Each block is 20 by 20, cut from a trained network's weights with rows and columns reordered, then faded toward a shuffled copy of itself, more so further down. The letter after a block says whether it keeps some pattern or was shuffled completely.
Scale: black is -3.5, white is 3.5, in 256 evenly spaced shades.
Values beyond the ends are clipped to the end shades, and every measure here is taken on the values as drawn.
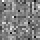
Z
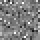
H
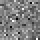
H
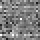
Z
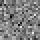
H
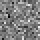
H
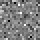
H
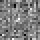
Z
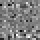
Z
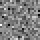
H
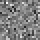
H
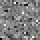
H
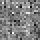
Z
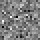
H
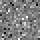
H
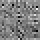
Z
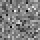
H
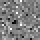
H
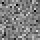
H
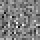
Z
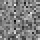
Z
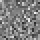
H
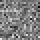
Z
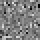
H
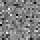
H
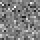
H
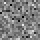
H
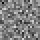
Z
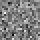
H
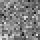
Z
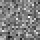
H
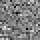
H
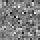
H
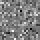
H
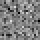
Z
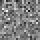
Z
